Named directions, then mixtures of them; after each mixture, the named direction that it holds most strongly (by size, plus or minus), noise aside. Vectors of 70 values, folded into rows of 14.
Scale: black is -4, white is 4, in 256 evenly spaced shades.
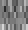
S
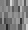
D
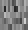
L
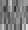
S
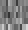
S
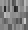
L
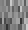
D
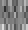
S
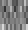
S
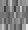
S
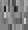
L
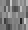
D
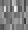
L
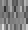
S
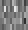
L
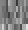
S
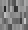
L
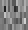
L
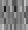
S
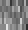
D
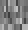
L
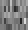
L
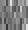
D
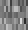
D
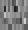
L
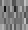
S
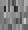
L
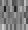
S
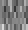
S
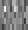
S
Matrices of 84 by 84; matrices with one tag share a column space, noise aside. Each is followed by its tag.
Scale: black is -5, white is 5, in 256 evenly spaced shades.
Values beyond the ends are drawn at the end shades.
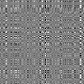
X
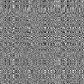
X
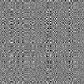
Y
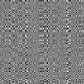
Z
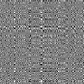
Z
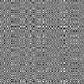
Z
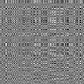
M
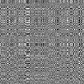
M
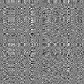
M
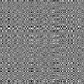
Z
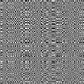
Y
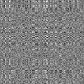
X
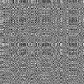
M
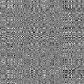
X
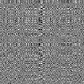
M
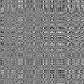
X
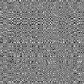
Y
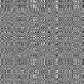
X
